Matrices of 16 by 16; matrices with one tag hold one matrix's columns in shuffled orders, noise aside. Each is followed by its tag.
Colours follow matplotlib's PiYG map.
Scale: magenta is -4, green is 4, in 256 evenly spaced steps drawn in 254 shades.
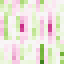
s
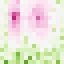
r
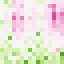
r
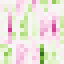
s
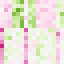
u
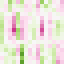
s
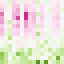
r
